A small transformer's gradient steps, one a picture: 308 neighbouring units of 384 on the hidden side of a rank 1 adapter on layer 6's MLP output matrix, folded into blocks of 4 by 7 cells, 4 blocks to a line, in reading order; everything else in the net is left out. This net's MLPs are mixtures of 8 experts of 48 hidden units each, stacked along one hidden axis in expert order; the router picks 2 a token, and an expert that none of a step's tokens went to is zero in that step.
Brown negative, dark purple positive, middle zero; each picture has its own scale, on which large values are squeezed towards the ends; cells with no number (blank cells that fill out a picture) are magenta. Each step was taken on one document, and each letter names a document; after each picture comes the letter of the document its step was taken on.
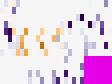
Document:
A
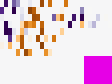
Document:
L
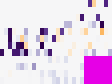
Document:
A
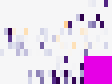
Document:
A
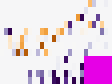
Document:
A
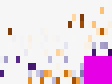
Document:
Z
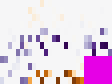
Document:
Z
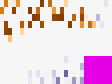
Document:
L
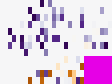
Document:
Z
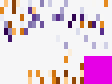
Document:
L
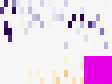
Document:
L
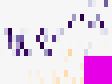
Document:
A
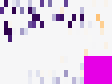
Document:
L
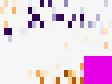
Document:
L
